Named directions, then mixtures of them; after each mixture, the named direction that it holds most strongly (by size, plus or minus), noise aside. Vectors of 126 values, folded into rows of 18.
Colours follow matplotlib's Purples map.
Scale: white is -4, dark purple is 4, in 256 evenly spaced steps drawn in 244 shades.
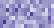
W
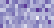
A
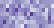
W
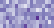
A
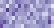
W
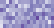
A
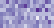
A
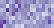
W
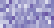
A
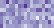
A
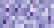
W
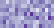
A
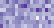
A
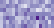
A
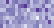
A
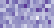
A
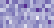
A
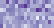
A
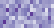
W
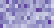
A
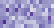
W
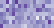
A
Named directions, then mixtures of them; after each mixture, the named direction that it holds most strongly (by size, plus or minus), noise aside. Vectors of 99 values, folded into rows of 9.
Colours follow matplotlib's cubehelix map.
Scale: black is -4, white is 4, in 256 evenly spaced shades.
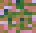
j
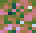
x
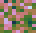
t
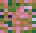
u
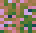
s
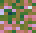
x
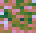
j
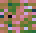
u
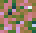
x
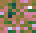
x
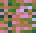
u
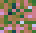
x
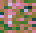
u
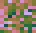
s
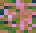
j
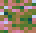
j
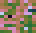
s
